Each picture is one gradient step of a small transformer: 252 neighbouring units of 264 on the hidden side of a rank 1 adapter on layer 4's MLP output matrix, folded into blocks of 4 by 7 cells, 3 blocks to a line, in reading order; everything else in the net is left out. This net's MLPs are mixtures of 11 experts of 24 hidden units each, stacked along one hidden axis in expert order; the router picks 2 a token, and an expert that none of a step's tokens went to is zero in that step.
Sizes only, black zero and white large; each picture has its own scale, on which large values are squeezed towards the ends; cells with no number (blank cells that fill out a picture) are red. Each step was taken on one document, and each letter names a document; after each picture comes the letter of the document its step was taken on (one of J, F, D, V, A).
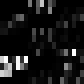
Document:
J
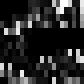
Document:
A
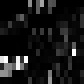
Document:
J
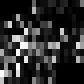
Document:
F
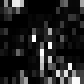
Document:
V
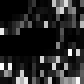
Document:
A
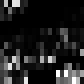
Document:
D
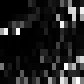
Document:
A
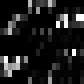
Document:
J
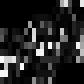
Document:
F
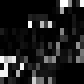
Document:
F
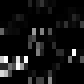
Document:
J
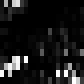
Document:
D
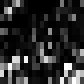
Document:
D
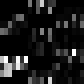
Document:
J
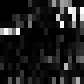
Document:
A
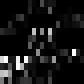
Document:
J
